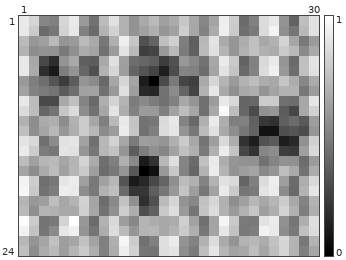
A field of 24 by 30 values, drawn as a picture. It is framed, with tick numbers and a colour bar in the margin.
Odd rows or columns: none. Stripes: upright, repeating 6 times. Average level on the scale: 60%. Dips: four.
